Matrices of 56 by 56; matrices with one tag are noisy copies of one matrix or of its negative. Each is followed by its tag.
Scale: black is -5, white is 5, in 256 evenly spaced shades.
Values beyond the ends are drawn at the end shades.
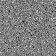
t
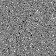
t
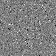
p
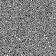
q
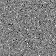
p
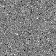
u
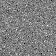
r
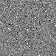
p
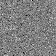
q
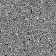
u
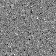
u
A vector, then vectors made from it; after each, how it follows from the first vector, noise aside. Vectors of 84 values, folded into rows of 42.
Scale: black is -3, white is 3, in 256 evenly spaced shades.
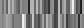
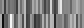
reversed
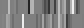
partly zeroed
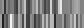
reversed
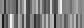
reversed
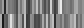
reversed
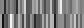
reversed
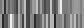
reversed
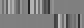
partly zeroed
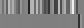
partly zeroed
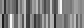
reversed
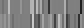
partly zeroed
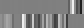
partly zeroed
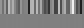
partly zeroed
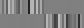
partly zeroed
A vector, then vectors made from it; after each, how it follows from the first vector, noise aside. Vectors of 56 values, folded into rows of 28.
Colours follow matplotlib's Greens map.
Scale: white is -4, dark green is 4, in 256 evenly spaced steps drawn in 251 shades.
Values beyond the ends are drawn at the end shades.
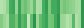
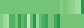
partly zeroed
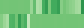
partly zeroed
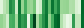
scaled up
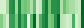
scaled up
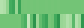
partly zeroed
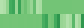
partly zeroed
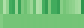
partly zeroed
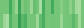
partly zeroed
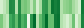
scaled up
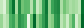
scaled up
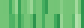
partly zeroed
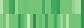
partly zeroed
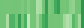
partly zeroed
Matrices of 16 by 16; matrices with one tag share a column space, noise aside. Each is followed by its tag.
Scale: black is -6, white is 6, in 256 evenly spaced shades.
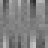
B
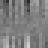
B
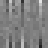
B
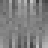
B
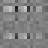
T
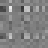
T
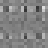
T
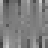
B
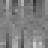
B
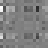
T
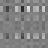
T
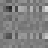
T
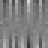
B
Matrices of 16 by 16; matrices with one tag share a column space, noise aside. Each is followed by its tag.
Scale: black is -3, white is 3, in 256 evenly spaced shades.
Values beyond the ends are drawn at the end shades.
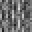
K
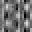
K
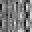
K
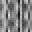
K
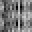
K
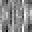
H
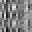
K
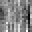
H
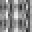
K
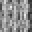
K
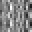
K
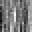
H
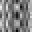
K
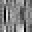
H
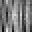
H
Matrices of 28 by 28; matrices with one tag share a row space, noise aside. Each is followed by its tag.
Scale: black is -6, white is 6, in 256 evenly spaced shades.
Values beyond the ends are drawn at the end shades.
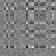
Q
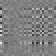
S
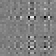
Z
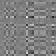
Q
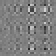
Z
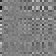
S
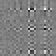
Z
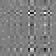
Z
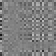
S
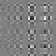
Z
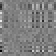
S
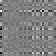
S
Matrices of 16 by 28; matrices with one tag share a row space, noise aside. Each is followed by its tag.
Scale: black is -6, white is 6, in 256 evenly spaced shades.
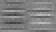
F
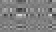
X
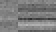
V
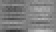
F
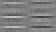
F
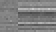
V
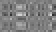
X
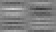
F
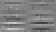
F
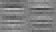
F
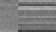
V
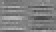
F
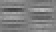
F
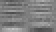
F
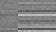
V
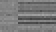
V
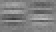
F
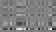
X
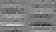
F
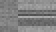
V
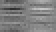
F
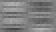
F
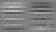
F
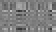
X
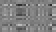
X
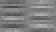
F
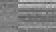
V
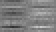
F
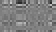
X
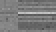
V
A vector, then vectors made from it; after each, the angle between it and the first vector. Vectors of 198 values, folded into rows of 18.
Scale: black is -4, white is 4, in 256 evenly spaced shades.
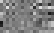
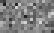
partly opposed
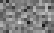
partly opposed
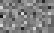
partly opposed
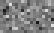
orthogonal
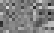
nearly parallel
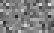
partly opposed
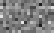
partly aligned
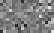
partly aligned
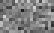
partly opposed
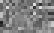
nearly parallel
